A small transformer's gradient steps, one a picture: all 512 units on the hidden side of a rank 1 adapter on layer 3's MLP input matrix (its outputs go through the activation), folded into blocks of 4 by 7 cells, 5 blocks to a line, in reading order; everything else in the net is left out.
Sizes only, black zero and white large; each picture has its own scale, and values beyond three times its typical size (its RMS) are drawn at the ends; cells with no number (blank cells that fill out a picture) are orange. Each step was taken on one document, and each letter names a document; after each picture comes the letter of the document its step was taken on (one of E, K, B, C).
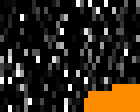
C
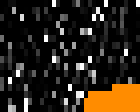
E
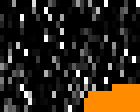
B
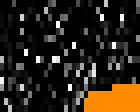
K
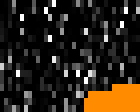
B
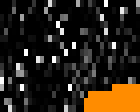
K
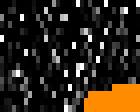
C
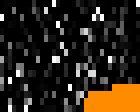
E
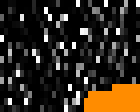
C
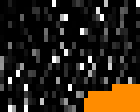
E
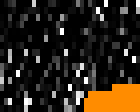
B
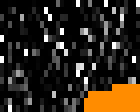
C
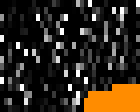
C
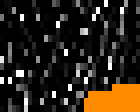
E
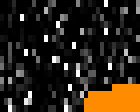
K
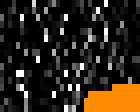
B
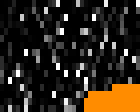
C
